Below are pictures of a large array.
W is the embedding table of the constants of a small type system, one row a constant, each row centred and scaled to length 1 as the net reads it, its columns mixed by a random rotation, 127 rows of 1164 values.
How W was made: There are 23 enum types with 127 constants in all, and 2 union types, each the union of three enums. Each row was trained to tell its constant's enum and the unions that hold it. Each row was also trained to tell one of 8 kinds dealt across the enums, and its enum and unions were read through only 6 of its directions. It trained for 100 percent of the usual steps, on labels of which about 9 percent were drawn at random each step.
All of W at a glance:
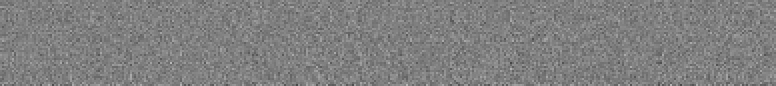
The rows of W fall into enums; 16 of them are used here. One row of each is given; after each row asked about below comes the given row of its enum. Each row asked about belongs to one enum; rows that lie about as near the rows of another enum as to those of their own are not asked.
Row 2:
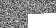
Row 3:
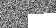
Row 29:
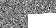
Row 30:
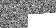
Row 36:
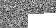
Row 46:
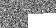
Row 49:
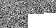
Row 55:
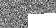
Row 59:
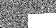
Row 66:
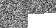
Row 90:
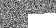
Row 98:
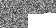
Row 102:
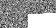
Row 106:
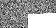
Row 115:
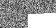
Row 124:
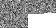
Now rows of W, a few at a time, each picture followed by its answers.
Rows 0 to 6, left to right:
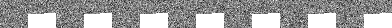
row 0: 55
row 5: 59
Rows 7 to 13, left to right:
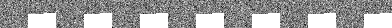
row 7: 66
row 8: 102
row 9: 59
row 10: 3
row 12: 55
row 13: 102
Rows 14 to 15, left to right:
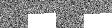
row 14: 90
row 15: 90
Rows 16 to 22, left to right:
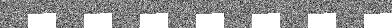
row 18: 66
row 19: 36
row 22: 98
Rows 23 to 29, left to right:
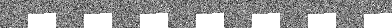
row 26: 30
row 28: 90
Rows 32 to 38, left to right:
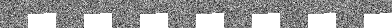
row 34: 36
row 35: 66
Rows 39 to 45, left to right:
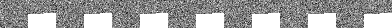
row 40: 55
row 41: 29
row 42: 59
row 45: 30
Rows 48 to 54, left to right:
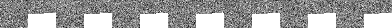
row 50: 98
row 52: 29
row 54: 115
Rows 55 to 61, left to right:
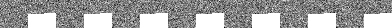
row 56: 3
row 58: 66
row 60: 36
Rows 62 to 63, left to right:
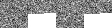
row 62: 3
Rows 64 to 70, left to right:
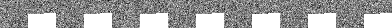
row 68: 59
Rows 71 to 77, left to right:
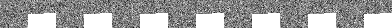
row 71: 102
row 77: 102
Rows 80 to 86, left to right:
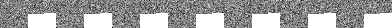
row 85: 124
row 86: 30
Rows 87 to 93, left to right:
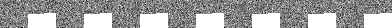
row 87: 106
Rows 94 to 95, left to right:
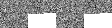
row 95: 124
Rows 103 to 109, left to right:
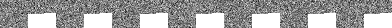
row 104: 30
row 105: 59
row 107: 46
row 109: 30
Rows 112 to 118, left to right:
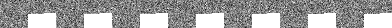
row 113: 46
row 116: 29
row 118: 102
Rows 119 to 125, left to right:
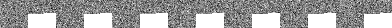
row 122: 66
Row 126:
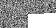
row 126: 36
